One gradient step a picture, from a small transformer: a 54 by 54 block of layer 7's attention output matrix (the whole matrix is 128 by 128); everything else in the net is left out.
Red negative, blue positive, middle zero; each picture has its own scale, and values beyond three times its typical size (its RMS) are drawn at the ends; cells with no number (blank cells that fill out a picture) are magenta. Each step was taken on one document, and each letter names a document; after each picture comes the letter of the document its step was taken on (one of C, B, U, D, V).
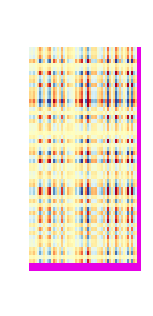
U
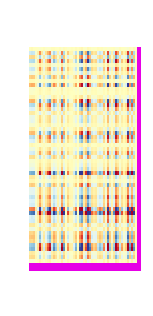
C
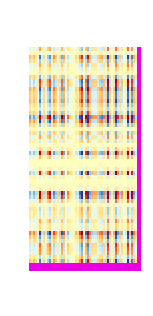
U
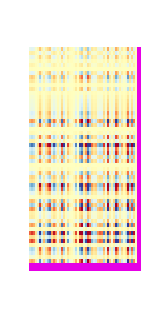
C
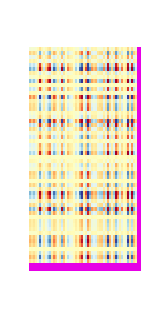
U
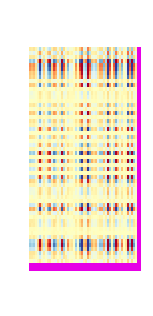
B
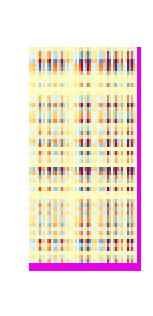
B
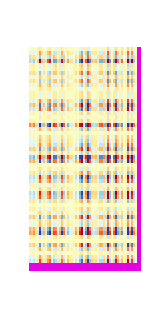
U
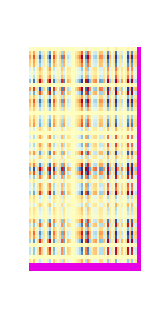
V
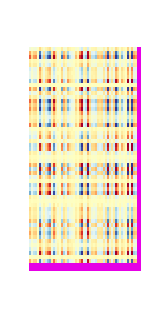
V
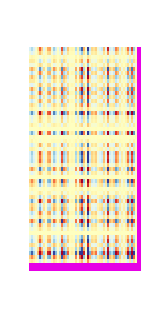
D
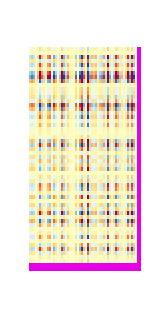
D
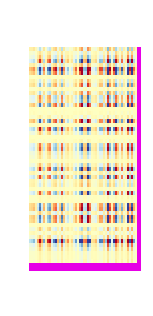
B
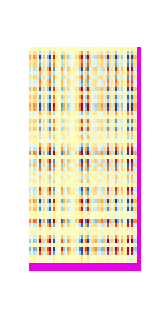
V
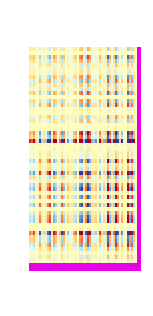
C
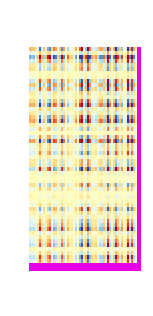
B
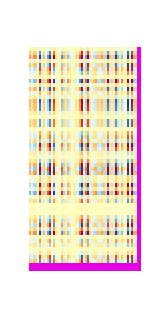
V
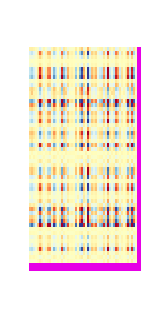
D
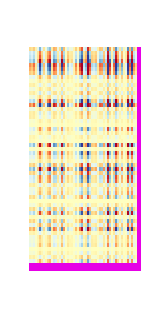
B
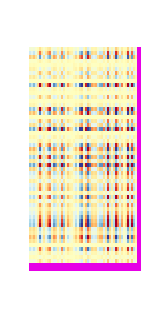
U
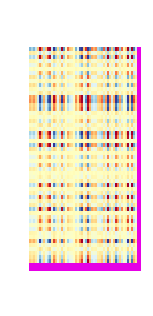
U
